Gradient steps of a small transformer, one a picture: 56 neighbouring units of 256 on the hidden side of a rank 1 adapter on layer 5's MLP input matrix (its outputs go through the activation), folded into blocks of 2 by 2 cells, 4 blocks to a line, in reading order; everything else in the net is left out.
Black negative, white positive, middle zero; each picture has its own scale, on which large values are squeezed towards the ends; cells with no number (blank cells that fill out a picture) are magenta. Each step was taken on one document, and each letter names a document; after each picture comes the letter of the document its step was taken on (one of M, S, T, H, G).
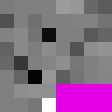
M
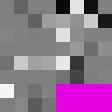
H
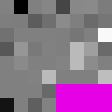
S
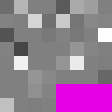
S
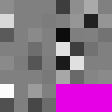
H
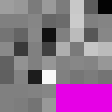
M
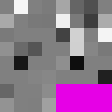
S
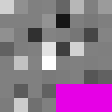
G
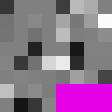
H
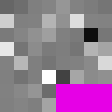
M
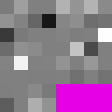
S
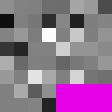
M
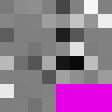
H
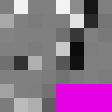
H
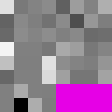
G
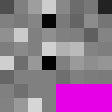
G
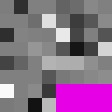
H
